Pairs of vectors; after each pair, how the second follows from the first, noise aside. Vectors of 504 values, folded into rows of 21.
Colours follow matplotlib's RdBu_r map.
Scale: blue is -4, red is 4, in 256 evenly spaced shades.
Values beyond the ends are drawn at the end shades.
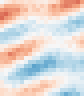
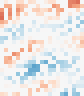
partly zeroed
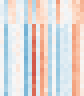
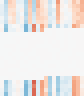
partly zeroed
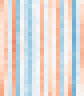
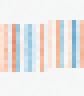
partly zeroed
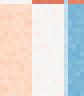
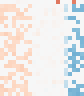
partly zeroed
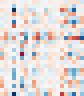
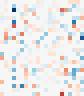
partly zeroed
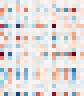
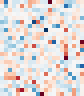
shuffled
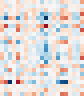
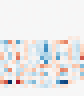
partly zeroed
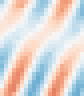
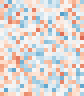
shuffled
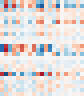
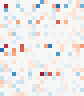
partly zeroed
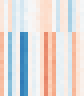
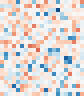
shuffled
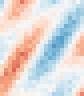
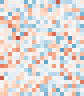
shuffled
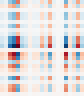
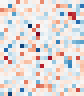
shuffled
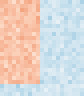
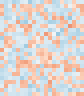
shuffled
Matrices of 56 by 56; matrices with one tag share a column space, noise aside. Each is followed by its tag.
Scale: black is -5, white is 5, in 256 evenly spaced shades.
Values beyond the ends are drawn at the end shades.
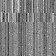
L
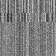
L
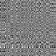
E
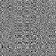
E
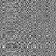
E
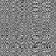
E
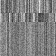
L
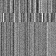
L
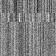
L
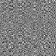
E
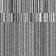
L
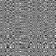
E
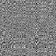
E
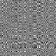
E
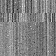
L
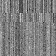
L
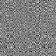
E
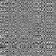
E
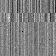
L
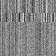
L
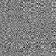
E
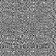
E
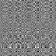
E
